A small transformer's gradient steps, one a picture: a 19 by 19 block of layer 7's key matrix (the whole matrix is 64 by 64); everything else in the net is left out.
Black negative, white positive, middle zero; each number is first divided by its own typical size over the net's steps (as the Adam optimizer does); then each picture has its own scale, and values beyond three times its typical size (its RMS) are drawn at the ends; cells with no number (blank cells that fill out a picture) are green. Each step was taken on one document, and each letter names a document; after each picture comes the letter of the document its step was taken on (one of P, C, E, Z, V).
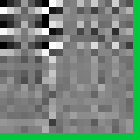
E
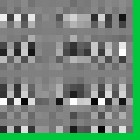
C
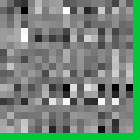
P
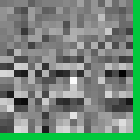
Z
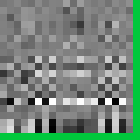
Z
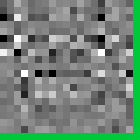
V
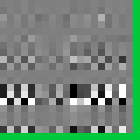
C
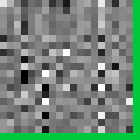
P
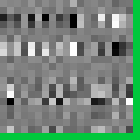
C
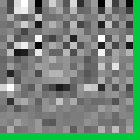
P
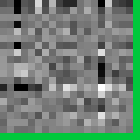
P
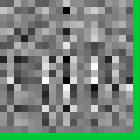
E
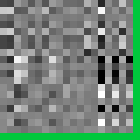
E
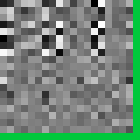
E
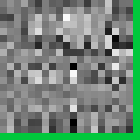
Z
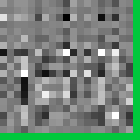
V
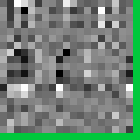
P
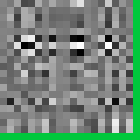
Z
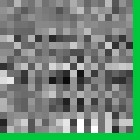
Z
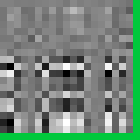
Z
